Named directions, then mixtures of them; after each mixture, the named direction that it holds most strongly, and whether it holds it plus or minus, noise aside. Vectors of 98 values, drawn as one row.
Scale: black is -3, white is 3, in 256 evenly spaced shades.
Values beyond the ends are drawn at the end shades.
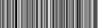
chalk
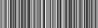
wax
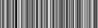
chalk, plus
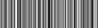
chalk, minus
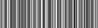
wax, plus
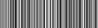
wax, plus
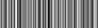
chalk, minus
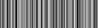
chalk, plus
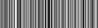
chalk, minus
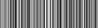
wax, plus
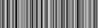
chalk, plus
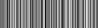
wax, minus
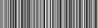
wax, plus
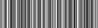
wax, plus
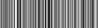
chalk, minus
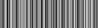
wax, minus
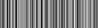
chalk, plus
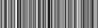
chalk, minus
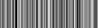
chalk, plus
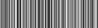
chalk, minus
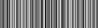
wax, minus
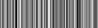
chalk, plus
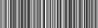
wax, plus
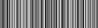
wax, minus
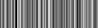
chalk, plus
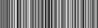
wax, minus
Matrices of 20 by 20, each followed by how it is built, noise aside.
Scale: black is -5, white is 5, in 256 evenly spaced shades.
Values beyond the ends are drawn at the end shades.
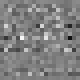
uneven rows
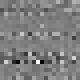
uneven rows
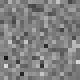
noise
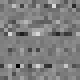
uneven rows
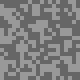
noise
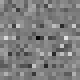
uneven rows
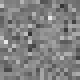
noise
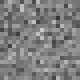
noise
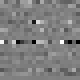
uneven rows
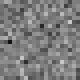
noise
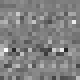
uneven rows
